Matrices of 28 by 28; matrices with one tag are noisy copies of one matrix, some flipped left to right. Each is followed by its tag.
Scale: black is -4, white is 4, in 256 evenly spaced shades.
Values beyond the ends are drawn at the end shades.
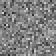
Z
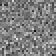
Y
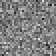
Y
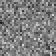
Y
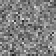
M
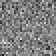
Y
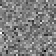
M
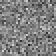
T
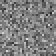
Z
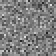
T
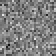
Y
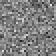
T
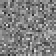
Z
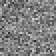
T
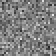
Y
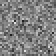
M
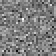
T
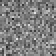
Y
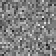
Y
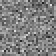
T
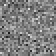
T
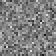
M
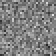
Y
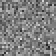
Y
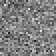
T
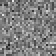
Y
